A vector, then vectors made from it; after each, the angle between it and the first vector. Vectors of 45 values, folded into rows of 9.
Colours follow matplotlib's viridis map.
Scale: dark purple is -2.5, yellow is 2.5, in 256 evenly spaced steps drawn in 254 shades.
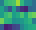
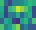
partly opposed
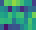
nearly parallel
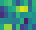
partly opposed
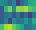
nearly opposite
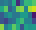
partly opposed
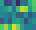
nearly opposite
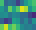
nearly opposite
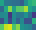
nearly opposite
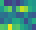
nearly opposite
